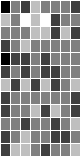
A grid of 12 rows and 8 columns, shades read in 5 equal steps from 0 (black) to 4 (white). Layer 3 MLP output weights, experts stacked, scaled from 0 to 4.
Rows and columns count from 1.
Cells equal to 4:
2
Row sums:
13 21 17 16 11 12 17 14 15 15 14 17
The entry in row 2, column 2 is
2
